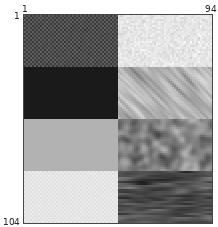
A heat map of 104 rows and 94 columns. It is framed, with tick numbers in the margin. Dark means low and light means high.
It is made of 4 by 2 panels. Panel 1,1: low, checkered. Panel 1,2: very high, fine-grained, faint in contrast. Panel 2,1: very low, flat. Panel 2,2: high, slanting down to the right. Panel 3,1: high, flat. Panel 3,2: middling, blotchy. Panel 4,1: very high, checkered, faint in contrast. Panel 4,2: low, streaked across.
